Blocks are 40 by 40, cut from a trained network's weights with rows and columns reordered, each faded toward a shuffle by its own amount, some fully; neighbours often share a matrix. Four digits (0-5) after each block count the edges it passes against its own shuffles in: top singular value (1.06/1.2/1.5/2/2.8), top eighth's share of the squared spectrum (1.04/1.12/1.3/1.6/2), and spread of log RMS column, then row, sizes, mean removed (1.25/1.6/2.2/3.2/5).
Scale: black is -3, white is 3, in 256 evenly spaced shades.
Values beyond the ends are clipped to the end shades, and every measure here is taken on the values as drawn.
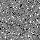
0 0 0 0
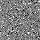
0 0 0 0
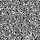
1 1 0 1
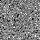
1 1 1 0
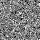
0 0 0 0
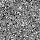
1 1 0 0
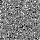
0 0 0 0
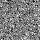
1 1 0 0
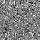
2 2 1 1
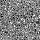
1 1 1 0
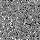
0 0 0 0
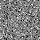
0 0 0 0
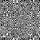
3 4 2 2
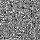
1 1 0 0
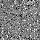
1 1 0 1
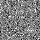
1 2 0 1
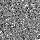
0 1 0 1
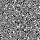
1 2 0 0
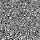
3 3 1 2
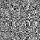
3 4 2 1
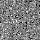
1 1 0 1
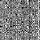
3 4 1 2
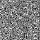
2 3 0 2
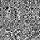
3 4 2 2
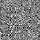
3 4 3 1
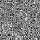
2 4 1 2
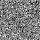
0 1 0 0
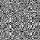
3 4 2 2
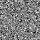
1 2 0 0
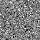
1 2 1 0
